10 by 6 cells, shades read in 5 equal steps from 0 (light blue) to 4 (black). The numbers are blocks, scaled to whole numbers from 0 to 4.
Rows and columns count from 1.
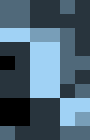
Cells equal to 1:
3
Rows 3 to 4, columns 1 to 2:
0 0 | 3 3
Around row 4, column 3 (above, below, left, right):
1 0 3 0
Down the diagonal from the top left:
2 2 1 0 2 3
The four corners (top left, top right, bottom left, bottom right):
2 3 2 2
